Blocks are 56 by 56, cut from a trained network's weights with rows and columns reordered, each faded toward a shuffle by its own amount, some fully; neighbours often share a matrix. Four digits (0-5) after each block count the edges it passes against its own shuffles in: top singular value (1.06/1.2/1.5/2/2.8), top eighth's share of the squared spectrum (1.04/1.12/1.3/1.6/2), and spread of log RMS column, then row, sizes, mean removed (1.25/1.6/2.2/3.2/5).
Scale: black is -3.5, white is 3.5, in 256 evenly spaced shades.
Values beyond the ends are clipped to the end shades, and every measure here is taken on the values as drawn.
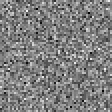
0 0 0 0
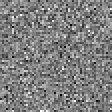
2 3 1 1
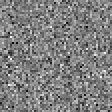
2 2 1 1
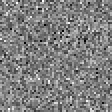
0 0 0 0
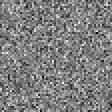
0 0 0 0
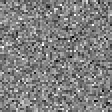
0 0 0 0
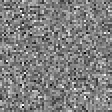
2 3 1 1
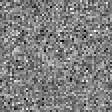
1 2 1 1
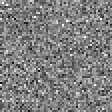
0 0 0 0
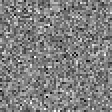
0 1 0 0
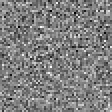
2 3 1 1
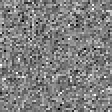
0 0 0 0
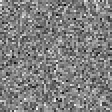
1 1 0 0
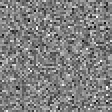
3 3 1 0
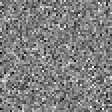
1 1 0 0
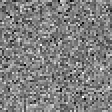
2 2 0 0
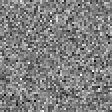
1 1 0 0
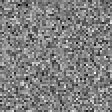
2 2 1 0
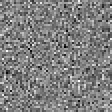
3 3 2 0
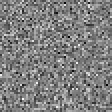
3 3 1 1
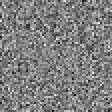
3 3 1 0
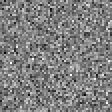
2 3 1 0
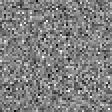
1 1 0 0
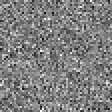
2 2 1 1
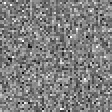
1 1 0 0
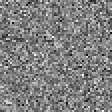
2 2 0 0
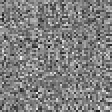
3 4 2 1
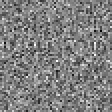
3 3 1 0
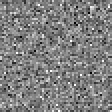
0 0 0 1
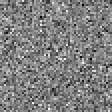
1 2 0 0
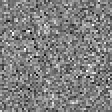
2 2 1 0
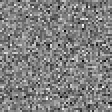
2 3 1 1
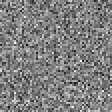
2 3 1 0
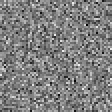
1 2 1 0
